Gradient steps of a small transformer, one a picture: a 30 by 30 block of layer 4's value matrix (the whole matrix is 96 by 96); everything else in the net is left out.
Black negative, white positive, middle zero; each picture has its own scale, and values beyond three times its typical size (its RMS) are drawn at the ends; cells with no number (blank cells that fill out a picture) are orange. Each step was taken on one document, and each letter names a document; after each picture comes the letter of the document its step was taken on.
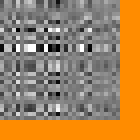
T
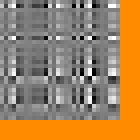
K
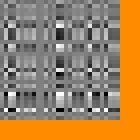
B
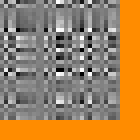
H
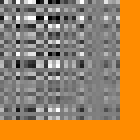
T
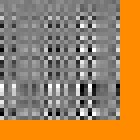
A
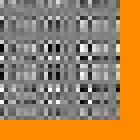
A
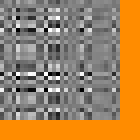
T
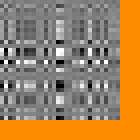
B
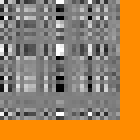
B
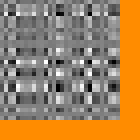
K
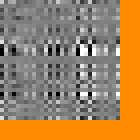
A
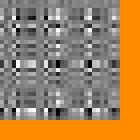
B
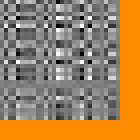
H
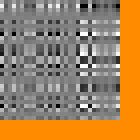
A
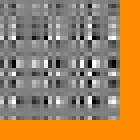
K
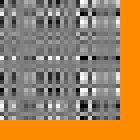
A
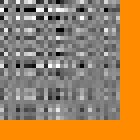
T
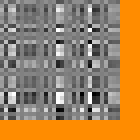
B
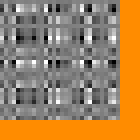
K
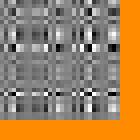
K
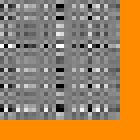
B
